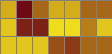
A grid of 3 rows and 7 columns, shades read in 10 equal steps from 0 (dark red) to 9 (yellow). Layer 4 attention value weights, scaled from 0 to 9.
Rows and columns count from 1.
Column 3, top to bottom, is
4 1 8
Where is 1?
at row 2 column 2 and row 2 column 3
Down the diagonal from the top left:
7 1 8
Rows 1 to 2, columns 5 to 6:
7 4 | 9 5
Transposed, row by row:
7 8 8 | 0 1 8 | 4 1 8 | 7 9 3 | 7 9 2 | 4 5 4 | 4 8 4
